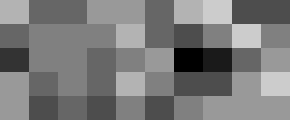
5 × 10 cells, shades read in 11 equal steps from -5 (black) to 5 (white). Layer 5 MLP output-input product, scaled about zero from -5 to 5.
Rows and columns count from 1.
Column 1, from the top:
2 -1 -3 1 1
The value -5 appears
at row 3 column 7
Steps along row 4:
down up down up down down same up up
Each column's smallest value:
-3 -2 -1 -2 0 -2 -5 -4 -2 -2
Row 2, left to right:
-1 0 0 0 2 -1 -2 0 3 0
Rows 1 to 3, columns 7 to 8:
2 3 / -2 0 / -5 -4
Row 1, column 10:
-2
